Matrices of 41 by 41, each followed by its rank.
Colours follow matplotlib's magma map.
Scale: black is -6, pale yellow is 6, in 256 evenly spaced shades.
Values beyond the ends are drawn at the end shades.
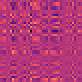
two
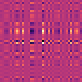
one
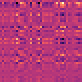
two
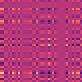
one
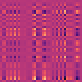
one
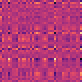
two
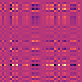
one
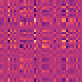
two
